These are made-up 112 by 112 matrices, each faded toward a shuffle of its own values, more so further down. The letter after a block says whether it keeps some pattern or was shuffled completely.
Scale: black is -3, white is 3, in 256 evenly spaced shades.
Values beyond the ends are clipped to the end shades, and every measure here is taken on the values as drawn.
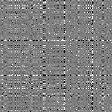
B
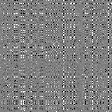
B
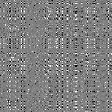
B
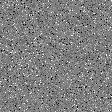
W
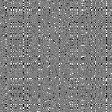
B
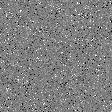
W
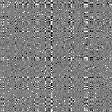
B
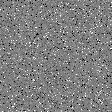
W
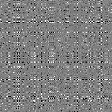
B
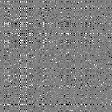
B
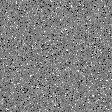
W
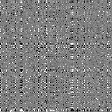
B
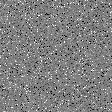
W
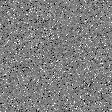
W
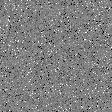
W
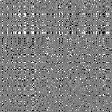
B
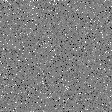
W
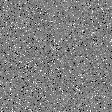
W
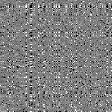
B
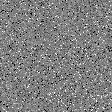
W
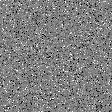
W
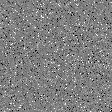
W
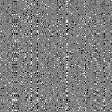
B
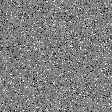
W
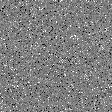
W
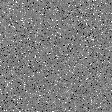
W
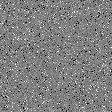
W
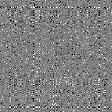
B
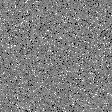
W
